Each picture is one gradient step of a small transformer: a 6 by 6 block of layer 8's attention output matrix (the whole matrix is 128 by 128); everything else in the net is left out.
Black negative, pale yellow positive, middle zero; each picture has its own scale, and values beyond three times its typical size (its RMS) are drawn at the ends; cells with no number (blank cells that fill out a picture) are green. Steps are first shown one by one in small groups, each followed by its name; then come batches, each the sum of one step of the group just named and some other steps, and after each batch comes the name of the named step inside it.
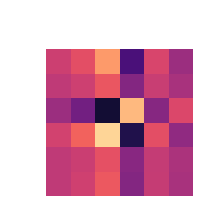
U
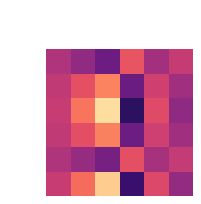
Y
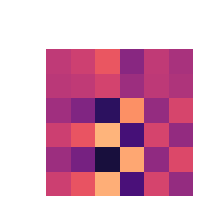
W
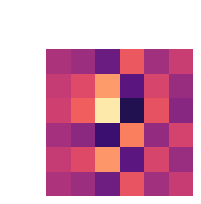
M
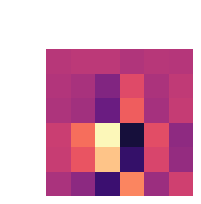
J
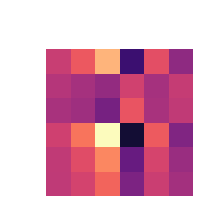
U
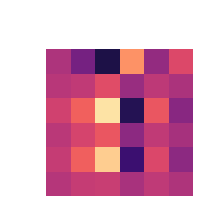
M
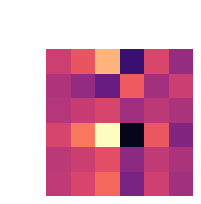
U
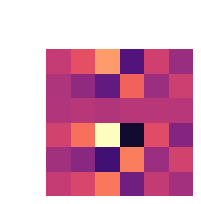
W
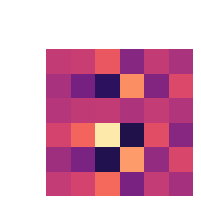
W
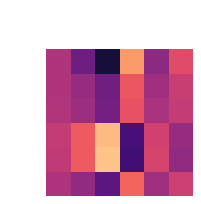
J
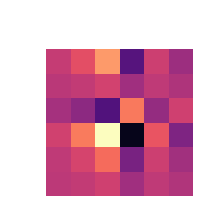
U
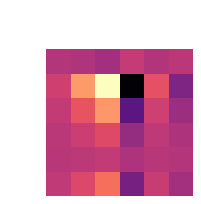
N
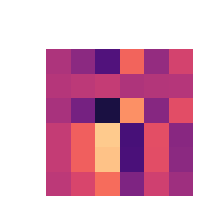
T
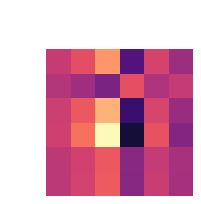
T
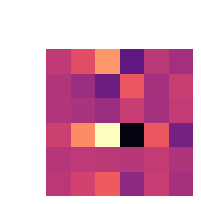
T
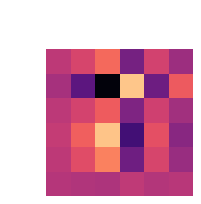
T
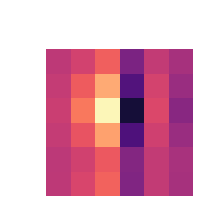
N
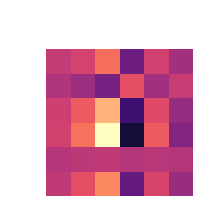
T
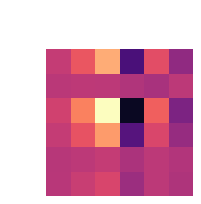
N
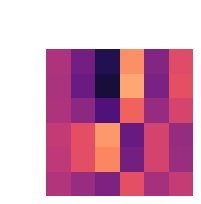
T
